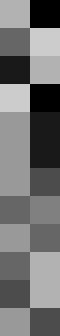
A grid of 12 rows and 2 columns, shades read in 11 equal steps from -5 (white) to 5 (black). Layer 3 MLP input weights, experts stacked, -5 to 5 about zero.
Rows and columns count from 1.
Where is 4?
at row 3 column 1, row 5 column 2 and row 6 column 2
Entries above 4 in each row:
1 0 0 1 0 0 0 0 0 0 0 0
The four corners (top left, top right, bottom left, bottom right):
-2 5 -1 2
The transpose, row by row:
-2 1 4 -3 -1 -1 -1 1 -1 1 2 -1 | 5 -3 -2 5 4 4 2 0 1 -2 -2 2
